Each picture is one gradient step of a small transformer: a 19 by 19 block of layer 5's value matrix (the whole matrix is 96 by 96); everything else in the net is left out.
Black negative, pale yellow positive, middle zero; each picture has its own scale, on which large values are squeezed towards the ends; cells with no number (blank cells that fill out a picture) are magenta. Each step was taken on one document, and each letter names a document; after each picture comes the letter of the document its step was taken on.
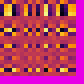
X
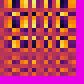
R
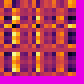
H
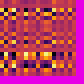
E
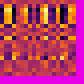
X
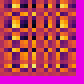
R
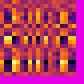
X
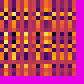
E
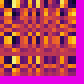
X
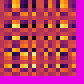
R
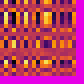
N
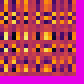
E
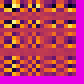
H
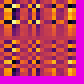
H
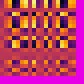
R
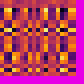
X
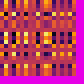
E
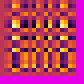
R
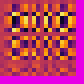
R
